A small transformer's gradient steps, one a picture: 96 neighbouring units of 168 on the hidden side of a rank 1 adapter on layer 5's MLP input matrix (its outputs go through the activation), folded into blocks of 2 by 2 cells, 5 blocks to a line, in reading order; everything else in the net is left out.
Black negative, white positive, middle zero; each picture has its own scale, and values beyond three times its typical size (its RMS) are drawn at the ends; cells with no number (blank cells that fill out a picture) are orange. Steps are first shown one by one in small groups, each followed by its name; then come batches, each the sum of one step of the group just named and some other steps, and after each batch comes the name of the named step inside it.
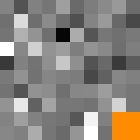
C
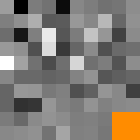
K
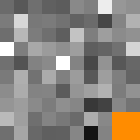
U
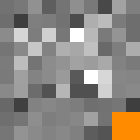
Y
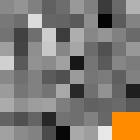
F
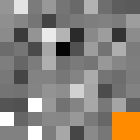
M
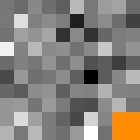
C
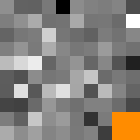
K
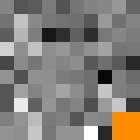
C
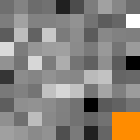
U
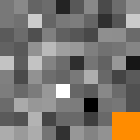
F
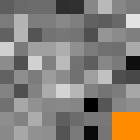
U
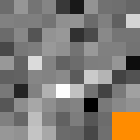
M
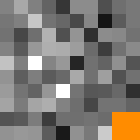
F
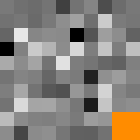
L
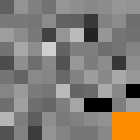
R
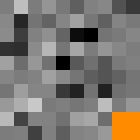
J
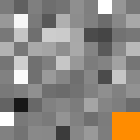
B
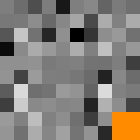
L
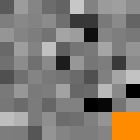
R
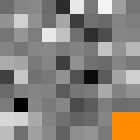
B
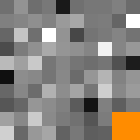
L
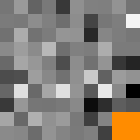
R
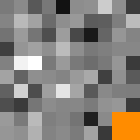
B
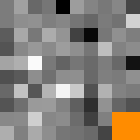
L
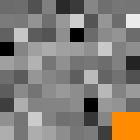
L
